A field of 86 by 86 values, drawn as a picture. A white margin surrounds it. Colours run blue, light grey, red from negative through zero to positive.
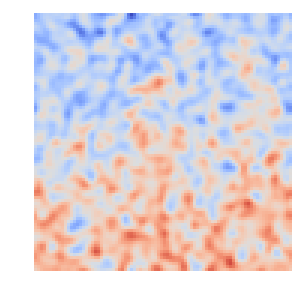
No single row or column stands out from its neighbours. Overall the values sit about 50% of the way up the scale. There is an overall slope up to the bottom. There are no regular stripes. The field is mottled with small blotches. There are no lone odd cells.
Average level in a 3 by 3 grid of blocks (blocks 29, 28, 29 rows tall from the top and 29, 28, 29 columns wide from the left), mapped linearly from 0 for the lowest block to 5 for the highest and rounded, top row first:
0 1 1 | 2 3 3 | 4 5 5
